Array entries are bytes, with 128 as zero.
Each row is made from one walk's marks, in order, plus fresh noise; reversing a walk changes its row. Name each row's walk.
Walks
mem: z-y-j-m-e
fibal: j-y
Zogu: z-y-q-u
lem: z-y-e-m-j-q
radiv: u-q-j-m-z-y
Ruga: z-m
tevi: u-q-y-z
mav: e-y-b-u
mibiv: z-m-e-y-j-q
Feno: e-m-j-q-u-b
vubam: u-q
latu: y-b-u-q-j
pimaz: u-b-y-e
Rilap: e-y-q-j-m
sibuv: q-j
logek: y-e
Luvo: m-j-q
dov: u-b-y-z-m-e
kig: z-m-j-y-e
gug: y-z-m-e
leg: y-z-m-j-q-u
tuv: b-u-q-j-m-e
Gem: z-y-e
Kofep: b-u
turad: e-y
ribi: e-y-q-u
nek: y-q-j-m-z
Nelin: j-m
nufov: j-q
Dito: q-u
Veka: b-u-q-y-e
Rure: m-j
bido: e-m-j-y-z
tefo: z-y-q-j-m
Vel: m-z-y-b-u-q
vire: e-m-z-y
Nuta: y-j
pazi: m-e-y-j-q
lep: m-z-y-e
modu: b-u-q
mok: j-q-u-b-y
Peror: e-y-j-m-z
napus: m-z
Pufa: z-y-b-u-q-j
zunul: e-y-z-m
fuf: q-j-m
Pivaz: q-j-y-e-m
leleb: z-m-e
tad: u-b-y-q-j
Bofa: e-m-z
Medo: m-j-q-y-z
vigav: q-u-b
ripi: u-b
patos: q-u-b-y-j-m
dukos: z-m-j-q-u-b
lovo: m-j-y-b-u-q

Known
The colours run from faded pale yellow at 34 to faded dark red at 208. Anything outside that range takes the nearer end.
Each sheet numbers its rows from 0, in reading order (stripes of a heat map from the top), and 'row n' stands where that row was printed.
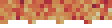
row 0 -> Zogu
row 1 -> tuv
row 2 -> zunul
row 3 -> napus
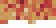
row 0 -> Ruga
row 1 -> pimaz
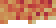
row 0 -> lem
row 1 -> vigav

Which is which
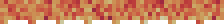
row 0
Rilap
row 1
leg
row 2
Veka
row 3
turad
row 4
dov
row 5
modu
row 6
tad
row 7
Vel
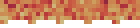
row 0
Bofa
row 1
patos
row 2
ribi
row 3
Pufa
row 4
pazi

